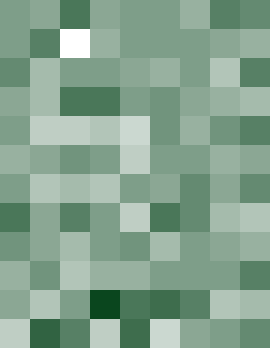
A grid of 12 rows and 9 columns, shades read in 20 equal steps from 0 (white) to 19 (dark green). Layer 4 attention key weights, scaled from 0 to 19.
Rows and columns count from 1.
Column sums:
116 107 110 115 111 119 121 106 120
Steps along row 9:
down down up up down up down down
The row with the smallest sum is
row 5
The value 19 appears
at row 11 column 4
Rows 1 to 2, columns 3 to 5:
14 9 10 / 0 8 10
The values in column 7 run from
8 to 13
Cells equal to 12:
6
